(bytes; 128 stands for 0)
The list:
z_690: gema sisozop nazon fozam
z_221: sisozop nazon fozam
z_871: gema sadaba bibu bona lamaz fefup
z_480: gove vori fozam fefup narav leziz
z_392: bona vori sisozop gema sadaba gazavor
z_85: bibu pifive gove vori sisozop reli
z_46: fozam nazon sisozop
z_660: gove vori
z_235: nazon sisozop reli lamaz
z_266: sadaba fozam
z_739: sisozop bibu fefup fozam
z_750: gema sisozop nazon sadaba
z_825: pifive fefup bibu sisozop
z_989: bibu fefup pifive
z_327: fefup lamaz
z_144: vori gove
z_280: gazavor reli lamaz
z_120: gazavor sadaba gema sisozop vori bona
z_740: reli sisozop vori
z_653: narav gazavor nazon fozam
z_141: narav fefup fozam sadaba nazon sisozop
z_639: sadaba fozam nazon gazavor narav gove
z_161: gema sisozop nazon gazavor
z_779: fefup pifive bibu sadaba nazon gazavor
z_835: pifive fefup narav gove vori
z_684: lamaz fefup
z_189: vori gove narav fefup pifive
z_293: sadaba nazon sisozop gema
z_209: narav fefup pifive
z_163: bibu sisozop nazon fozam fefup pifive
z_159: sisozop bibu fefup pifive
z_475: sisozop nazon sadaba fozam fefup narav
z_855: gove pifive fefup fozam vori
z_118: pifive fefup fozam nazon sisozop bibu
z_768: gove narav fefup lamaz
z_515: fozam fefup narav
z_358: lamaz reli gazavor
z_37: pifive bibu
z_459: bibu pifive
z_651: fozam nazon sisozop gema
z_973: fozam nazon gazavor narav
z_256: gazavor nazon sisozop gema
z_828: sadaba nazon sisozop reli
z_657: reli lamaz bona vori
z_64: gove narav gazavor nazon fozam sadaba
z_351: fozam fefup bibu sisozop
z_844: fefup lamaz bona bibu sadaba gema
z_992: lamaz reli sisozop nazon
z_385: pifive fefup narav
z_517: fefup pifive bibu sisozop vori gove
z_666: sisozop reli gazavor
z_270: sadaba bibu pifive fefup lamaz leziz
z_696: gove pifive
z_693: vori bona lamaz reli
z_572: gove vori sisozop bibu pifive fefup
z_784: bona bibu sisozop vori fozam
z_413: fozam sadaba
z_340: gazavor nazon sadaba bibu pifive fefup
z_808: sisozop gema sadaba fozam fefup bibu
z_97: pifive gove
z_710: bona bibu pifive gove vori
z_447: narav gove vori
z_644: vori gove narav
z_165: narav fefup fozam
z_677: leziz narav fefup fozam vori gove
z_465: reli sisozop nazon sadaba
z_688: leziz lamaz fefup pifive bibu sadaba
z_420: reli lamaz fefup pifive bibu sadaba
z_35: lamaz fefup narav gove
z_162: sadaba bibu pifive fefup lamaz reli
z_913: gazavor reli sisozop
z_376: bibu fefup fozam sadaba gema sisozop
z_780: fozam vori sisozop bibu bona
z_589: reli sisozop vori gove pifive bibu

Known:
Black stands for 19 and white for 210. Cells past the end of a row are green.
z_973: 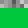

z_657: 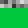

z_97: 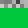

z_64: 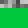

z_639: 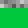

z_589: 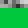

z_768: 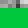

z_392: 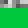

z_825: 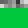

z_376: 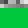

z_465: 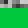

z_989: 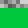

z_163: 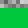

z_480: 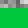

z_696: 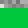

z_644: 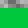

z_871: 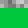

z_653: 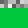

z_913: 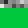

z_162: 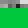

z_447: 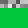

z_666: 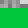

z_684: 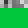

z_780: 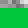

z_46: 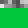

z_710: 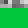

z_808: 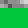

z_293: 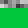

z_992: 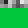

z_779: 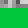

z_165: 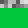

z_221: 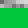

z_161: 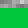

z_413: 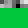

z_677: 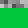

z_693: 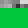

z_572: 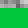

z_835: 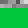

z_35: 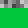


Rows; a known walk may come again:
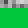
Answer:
z_120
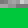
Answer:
z_161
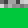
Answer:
z_141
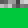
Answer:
z_64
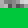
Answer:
z_270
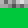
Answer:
z_280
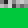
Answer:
z_740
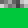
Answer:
z_351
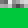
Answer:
z_784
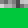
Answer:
z_651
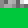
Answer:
z_85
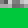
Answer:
z_710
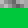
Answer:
z_644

